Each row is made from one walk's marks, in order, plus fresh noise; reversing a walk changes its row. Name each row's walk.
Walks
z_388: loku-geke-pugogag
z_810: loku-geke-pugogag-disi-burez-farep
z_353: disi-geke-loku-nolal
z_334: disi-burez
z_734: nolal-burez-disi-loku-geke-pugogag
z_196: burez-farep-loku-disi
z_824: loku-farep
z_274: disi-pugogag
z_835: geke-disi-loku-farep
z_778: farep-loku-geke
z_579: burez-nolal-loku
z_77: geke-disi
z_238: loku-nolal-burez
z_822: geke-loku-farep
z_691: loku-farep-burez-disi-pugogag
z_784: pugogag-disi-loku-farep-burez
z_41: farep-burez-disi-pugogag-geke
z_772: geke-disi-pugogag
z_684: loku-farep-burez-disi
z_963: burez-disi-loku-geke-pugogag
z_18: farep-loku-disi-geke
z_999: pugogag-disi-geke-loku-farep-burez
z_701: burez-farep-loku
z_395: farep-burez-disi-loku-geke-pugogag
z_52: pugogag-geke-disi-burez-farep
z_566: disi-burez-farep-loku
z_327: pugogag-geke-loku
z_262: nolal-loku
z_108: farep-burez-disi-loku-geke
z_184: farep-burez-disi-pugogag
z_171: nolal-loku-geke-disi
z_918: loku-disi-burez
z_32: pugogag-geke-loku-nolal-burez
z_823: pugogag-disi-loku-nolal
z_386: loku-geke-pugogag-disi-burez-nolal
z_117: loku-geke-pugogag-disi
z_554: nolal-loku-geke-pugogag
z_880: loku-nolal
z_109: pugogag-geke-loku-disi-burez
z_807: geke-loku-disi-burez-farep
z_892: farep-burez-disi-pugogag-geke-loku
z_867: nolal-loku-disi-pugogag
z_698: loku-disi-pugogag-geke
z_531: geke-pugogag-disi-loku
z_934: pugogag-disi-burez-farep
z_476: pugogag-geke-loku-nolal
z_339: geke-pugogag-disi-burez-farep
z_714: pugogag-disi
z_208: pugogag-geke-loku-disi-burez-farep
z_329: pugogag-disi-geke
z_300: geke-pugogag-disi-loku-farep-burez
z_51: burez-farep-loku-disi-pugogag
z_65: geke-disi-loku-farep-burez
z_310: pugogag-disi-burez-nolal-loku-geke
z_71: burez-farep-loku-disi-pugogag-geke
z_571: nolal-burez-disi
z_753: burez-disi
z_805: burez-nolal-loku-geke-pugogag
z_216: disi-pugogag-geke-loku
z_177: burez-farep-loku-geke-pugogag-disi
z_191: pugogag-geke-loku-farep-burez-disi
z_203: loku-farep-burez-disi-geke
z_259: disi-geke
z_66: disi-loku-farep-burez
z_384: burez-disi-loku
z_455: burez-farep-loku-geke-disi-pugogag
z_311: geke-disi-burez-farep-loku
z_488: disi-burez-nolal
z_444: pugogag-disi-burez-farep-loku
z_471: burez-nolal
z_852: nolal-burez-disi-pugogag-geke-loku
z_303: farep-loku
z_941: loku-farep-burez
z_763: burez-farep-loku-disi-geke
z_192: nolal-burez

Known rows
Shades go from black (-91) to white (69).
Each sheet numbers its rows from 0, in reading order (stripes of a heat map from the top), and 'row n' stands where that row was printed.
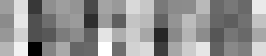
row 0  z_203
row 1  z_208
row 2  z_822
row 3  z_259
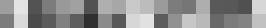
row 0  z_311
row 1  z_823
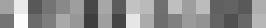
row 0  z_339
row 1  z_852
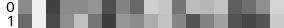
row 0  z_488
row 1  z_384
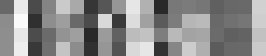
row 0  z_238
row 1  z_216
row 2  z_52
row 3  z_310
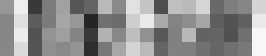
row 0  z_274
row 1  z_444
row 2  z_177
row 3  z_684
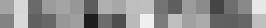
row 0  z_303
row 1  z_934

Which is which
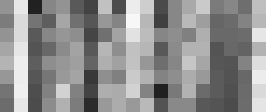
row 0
z_698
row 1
z_867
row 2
z_691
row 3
z_807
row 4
z_395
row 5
z_999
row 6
z_805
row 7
z_753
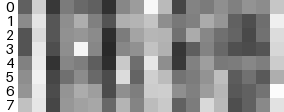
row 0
z_880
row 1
z_455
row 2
z_471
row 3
z_579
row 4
z_117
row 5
z_531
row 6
z_566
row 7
z_108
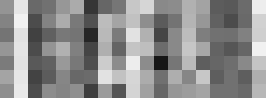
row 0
z_784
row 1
z_963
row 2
z_476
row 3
z_71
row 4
z_171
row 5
z_772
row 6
z_810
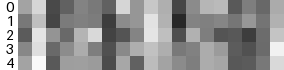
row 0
z_835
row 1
z_824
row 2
z_192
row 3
z_51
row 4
z_892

